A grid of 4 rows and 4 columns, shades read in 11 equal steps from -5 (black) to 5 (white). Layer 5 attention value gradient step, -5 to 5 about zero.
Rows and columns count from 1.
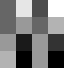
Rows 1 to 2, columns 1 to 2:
-1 4 | -1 1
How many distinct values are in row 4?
3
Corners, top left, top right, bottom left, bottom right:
-1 5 2 -5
